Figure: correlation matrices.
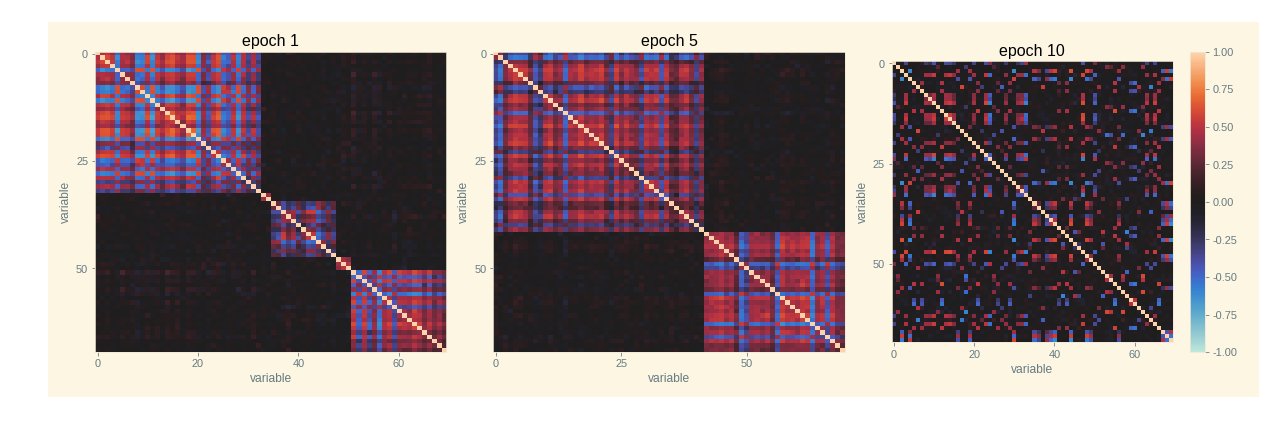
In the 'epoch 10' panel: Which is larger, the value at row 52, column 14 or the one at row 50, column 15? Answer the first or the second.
the first
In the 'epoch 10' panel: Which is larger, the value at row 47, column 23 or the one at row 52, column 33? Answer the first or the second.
the first
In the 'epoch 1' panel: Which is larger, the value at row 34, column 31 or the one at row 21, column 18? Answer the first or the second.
the second
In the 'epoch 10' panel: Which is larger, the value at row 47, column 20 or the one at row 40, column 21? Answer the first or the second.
the first
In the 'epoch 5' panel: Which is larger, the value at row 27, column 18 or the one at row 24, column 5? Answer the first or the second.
the second
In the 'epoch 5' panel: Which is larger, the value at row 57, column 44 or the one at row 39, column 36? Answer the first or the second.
the first
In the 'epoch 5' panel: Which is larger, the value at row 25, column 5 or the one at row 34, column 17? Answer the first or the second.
the second
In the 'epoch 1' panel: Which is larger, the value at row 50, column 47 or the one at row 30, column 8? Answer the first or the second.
the second
